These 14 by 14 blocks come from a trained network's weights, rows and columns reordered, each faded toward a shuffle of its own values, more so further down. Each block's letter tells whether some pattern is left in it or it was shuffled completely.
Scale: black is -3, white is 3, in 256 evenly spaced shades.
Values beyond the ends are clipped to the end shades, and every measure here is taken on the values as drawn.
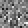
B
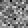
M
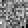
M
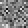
M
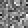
B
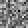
B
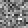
B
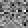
M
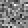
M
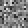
M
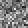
B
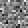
B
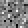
B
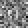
B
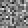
B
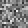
B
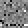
M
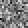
B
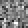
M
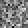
B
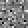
B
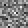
B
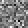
B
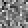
B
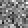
B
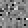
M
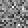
B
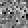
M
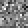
B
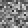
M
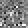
M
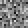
B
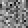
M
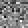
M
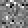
M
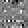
M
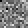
B
